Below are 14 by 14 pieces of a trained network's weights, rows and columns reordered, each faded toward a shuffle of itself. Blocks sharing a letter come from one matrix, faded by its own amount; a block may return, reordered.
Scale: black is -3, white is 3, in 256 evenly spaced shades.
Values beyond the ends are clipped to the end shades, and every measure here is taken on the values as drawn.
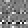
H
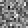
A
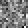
A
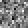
A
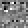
H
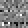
H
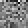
H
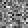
A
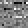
H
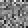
H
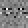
H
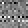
H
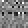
H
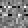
H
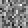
A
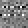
H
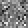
A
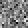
A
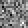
A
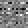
H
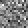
A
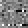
H
